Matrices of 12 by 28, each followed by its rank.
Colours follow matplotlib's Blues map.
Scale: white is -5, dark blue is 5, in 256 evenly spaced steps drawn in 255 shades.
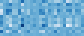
two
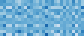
two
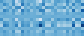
two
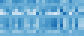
two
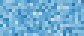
full rank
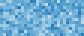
full rank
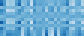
two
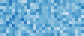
full rank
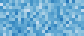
full rank
